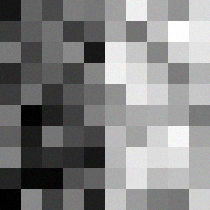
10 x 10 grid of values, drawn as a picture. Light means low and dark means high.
A vertical seam about 50% of the way across splits the table, and the left part is higher. The ninth with the highest average is the bottom left. The top right is the ninth with the lowest average.
